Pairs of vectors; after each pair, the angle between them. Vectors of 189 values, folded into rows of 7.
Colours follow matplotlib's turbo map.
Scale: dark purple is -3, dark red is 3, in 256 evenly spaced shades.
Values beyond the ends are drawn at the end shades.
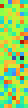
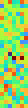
nearly opposite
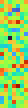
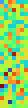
partly opposed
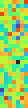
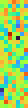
nearly parallel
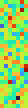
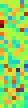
partly opposed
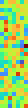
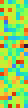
nearly opposite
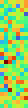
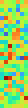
partly aligned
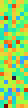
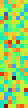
nearly parallel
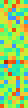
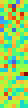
partly opposed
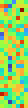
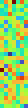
partly opposed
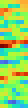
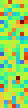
orthogonal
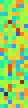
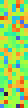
partly aligned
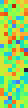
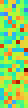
nearly opposite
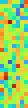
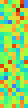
nearly opposite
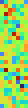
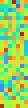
partly opposed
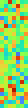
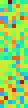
nearly parallel
